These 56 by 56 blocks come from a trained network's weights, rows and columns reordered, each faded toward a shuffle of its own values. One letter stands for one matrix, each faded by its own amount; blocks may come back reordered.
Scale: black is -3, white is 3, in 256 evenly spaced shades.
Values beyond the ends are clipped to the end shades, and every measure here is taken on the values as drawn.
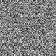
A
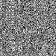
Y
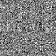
Y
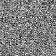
A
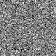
A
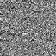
A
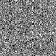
Y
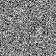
A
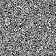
Y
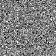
Y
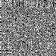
Y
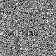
A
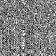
Y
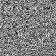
A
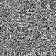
A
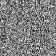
A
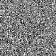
Y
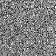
Y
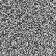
A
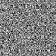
A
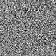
A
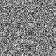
A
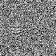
Y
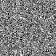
Y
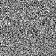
Y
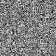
Y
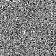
Y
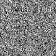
A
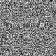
A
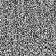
A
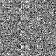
Y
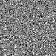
Y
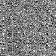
Y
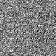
A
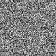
A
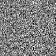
Y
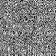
Y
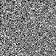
Y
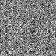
Y
